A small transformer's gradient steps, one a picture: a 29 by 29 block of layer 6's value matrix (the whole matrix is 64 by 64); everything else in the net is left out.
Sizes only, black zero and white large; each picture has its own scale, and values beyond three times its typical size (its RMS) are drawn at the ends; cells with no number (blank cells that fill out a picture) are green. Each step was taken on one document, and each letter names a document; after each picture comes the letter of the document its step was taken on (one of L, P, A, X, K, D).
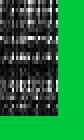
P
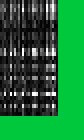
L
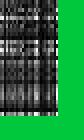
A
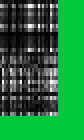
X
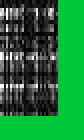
A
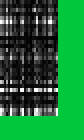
A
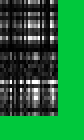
P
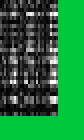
X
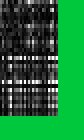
P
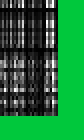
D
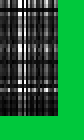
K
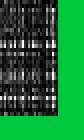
L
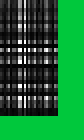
K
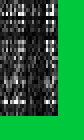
D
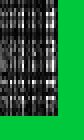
L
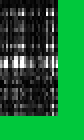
D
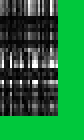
X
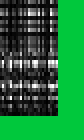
P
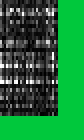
A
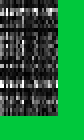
A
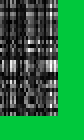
X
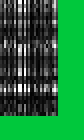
K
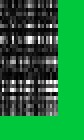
X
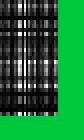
K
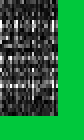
A
